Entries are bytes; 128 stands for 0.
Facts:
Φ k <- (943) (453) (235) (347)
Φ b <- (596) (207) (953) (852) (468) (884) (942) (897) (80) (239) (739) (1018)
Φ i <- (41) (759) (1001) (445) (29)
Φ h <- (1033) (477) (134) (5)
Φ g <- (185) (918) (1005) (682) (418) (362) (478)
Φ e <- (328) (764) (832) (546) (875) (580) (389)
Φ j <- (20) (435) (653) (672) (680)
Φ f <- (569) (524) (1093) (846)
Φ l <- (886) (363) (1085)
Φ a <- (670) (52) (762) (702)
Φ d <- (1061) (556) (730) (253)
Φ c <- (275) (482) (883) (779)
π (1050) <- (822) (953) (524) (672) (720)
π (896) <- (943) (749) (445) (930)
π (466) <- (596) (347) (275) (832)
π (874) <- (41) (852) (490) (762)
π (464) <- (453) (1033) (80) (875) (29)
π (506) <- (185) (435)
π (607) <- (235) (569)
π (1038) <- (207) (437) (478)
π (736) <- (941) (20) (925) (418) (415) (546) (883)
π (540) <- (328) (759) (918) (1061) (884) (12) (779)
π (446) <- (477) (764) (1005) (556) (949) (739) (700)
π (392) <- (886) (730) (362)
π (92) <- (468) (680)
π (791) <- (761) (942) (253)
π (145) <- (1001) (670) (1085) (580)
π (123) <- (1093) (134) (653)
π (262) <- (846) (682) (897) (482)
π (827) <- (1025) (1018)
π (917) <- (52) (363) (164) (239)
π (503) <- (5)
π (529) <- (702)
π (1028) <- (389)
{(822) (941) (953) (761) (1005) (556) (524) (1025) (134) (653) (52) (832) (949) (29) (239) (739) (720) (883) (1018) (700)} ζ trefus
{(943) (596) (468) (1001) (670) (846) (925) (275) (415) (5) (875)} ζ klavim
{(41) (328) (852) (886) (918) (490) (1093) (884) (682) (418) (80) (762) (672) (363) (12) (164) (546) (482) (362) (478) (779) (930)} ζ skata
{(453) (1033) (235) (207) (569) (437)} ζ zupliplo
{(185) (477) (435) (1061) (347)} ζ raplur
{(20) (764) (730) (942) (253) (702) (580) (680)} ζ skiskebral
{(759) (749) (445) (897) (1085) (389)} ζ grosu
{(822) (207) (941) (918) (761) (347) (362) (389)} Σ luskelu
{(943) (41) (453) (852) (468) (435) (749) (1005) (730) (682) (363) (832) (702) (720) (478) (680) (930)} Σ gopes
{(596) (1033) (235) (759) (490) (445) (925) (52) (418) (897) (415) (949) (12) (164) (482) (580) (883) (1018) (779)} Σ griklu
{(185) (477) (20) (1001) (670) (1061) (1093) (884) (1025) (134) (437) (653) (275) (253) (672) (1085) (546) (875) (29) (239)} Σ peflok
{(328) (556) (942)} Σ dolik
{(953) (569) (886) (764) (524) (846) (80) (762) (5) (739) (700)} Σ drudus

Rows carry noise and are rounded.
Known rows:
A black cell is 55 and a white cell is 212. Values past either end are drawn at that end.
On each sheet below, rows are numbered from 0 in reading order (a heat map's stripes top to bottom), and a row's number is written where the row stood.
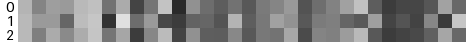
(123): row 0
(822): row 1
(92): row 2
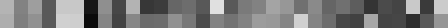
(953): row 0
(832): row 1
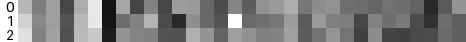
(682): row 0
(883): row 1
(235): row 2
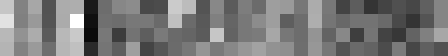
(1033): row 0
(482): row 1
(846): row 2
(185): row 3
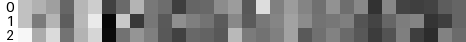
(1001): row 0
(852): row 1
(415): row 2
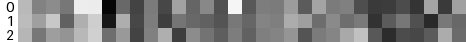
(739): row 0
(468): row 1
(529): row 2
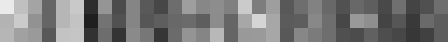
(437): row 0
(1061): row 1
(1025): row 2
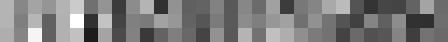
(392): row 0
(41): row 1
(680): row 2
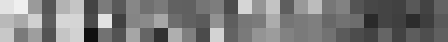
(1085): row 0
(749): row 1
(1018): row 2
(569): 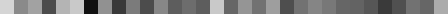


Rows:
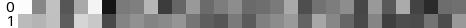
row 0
(418)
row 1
(389)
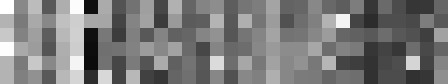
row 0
(490)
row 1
(917)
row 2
(886)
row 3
(897)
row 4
(764)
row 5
(720)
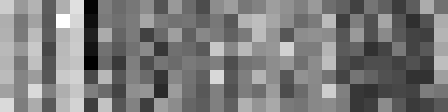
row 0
(596)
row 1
(328)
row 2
(362)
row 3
(942)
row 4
(80)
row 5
(761)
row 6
(464)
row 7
(363)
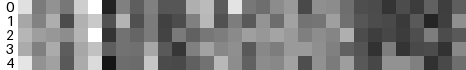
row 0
(949)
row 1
(453)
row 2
(477)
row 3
(29)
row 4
(546)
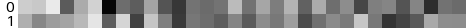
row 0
(20)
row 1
(1050)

